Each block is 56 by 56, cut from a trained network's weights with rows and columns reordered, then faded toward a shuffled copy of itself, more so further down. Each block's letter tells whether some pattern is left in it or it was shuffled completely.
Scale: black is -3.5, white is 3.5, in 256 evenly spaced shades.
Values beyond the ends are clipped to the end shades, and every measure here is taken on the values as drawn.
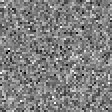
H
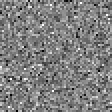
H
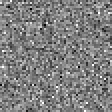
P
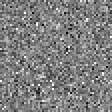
P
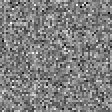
H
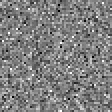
H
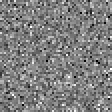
H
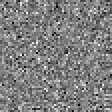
P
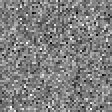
H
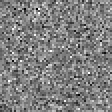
H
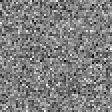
P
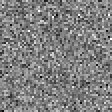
H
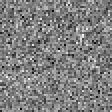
P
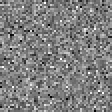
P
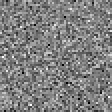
H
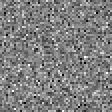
H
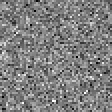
P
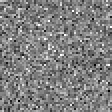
H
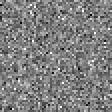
P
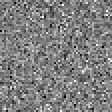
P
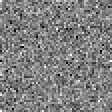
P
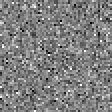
P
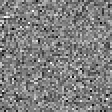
P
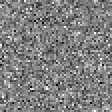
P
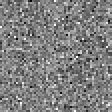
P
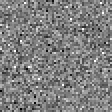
H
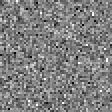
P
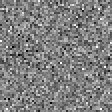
H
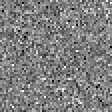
H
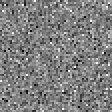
H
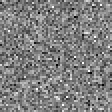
H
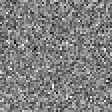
H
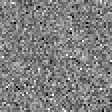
H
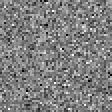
H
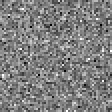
P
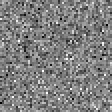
H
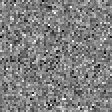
P
